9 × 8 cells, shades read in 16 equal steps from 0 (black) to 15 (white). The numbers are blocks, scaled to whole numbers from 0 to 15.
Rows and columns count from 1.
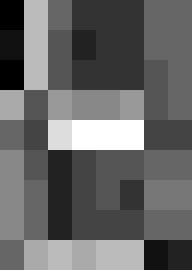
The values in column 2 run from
4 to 11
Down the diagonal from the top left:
0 11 5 8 15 5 7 6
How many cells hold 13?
1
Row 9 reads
6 10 11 10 11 11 1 2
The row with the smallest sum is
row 3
